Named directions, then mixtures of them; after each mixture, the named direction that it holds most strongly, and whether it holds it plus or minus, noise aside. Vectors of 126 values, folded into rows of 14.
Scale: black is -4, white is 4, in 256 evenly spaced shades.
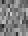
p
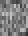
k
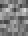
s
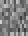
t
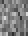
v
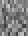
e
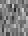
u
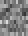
s, minus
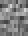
s, plus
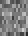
k, plus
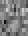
s, plus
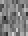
v, minus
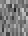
u, plus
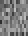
t, minus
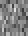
u, minus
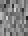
u, minus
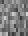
v, plus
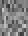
e, minus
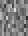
u, minus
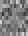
t, plus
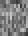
k, plus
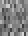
e, plus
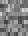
s, plus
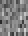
t, minus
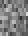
v, plus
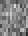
k, plus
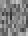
k, minus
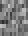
s, plus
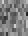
v, minus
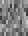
p, minus
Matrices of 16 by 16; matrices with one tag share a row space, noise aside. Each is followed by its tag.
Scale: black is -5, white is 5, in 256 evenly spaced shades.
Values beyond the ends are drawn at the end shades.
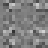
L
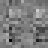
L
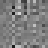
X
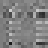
L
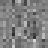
X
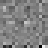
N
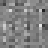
N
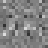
N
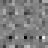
N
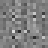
X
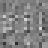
N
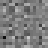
N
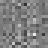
X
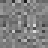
X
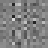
X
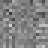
L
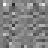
L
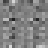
L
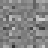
L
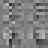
L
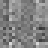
L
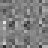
N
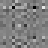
X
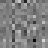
X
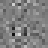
X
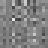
X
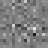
X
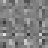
N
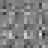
N
